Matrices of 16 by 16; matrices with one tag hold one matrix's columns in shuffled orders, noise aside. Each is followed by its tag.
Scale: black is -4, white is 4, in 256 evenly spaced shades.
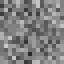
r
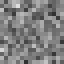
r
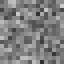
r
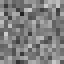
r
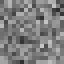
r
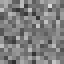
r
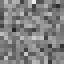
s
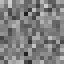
r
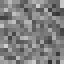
r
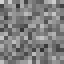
s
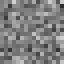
s
